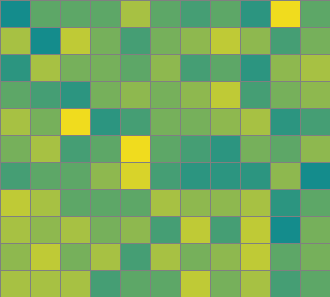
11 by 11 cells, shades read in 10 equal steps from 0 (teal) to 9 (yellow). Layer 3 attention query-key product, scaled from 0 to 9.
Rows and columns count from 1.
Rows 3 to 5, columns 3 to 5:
4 4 3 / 1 4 5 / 9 1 2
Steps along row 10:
up down up down up down up up down up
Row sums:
36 46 40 42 44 42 31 48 48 53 48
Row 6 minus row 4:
1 4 1 -1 4 -1 -3 -6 2 -1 0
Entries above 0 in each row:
10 10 11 11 11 11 10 11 10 11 11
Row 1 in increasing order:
0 1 2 3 3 3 3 3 3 6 9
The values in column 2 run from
0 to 7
